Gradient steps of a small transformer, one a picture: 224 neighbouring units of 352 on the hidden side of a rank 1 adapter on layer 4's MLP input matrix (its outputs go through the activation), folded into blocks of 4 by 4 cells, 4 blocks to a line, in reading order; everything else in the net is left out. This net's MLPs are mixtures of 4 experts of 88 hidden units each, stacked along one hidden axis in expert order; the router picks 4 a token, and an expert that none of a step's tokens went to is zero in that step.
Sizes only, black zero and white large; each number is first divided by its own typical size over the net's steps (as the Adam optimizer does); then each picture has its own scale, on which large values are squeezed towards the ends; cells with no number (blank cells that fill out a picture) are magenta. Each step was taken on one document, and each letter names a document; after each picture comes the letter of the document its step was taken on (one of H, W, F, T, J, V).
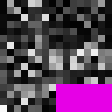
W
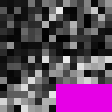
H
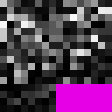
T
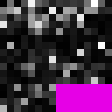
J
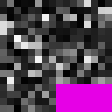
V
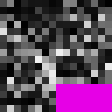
T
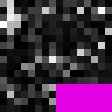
J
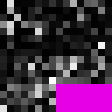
J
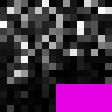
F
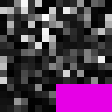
F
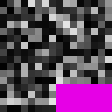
H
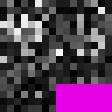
W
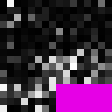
J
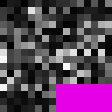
V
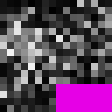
T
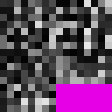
H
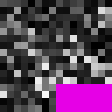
T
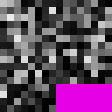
T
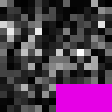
W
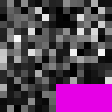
V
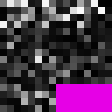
J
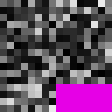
H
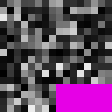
H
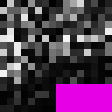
T
